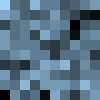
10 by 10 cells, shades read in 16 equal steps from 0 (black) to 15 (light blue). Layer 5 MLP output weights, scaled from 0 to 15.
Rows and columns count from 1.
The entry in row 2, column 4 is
6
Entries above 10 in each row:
3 2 1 2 1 1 3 3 5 2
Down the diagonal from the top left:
15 10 9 5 5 4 13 6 13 11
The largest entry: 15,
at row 1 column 1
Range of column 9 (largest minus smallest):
11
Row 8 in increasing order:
6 6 7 8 9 9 10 11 11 12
